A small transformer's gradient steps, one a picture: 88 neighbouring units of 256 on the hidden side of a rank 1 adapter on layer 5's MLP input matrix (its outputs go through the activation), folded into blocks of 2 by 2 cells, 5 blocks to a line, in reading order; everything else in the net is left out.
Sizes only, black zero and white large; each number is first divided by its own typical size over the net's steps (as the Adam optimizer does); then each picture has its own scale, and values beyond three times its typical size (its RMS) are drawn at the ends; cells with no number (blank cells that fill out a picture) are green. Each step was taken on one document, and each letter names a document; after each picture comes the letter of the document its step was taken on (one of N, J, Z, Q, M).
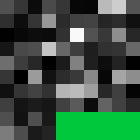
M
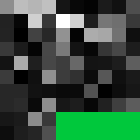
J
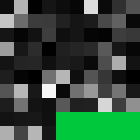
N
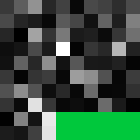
J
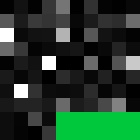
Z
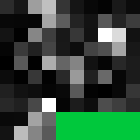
J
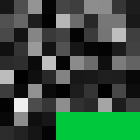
J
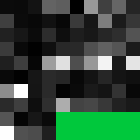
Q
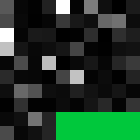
Z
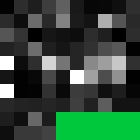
Q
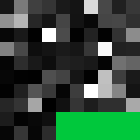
N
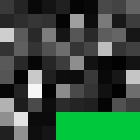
M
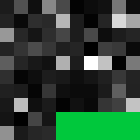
Q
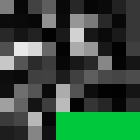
M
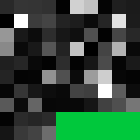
N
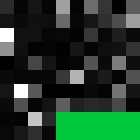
Z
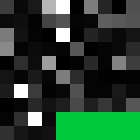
Z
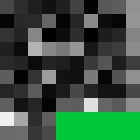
M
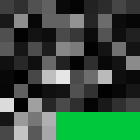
J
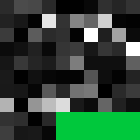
J
